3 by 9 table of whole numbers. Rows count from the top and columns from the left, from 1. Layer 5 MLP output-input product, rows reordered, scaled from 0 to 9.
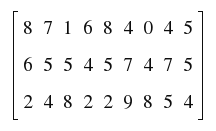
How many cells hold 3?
0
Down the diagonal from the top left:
8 5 8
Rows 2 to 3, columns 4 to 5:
4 5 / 2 2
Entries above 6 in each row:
3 2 3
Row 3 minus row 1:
-6 -3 7 -4 -6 5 8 1 -1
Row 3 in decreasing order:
9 8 8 5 4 4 2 2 2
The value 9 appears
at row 3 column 6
